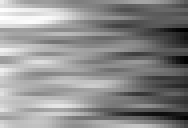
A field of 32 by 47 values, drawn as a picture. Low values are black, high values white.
Grain: streaks across. Ninth with the highest average: top left. Slope: up to the left.
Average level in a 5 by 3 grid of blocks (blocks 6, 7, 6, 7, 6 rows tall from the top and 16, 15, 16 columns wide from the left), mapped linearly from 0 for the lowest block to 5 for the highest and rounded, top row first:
521
320
421
430
420
